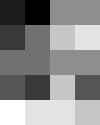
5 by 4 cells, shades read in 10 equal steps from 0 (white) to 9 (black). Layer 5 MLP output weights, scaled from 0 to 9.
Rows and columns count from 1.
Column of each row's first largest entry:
2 1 1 2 4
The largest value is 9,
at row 1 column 2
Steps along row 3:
same down same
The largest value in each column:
8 9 4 6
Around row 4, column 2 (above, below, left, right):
5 1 6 2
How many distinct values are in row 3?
2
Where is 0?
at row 5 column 1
